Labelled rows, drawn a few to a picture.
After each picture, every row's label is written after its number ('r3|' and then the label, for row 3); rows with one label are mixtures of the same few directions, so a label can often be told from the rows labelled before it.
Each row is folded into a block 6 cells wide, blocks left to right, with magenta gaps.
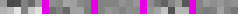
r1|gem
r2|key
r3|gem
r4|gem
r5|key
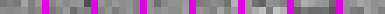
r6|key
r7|gem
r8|key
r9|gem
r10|gem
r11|gem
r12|gem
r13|key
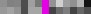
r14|key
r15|gem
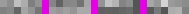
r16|key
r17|gem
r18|gem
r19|key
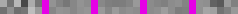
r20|key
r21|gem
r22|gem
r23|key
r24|key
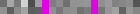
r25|key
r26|key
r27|gem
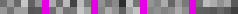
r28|key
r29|key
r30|key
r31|key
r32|gem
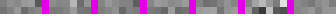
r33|gem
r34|key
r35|gem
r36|gem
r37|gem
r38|gem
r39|gem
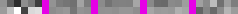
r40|gem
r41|key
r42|gem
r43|gem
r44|key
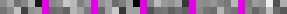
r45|gem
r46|key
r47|gem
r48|gem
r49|gem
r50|key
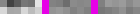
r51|gem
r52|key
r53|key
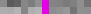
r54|gem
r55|gem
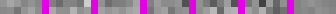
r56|key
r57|gem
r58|gem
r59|gem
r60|gem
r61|key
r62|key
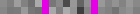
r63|gem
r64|key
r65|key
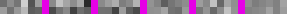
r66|key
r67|gem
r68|gem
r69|key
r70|key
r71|gem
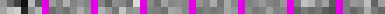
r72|key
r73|key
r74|gem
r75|key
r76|key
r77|gem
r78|gem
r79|key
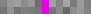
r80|gem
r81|key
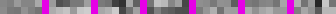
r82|gem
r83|gem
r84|key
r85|gem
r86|gem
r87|gem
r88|key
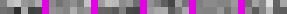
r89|gem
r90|gem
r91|gem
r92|key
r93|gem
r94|key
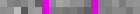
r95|gem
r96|gem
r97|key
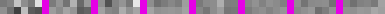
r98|gem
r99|key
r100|gem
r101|gem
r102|key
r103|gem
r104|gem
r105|gem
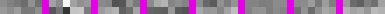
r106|key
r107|key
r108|key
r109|gem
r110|gem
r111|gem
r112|key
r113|gem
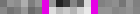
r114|key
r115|gem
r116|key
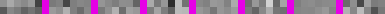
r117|gem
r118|key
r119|gem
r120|key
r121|gem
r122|key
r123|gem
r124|key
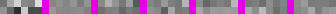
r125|gem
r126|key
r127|gem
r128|gem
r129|gem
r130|key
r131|gem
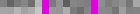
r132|gem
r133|key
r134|gem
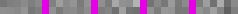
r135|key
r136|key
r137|gem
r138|key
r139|key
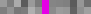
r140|key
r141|key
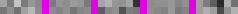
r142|key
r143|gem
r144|gem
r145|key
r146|key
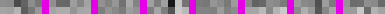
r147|key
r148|gem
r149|key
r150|key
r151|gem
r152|gem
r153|key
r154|gem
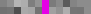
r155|key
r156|key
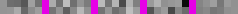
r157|key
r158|key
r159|key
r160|gem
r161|key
